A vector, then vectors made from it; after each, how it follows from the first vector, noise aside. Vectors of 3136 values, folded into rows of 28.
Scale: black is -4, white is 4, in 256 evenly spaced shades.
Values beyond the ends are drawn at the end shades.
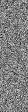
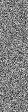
wrapped around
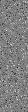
partly zeroed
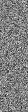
wrapped around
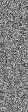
wrapped around
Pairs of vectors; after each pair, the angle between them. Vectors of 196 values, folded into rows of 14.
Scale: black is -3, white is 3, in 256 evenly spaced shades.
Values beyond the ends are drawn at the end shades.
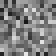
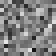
orthogonal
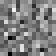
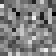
partly opposed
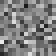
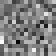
partly aligned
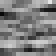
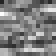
nearly opposite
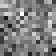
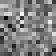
nearly parallel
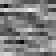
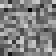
partly opposed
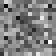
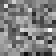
partly opposed
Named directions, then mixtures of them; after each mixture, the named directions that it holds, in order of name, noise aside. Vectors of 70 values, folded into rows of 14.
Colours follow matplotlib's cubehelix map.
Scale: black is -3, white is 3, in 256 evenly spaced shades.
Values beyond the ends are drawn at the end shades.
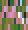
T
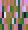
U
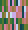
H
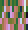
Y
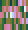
H, T, Y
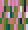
Y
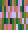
H, T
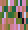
T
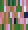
T, U, Y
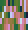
T, Y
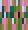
H, T, U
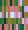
H, T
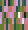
T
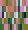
U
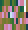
H, Y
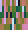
H, U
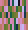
H, T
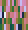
H, U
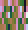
Y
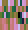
T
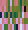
H, U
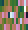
H, Y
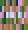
H, T, U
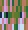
H, U, Y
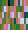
T, Y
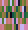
H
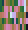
H, Y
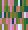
T, U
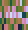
H, T, U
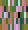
H, T
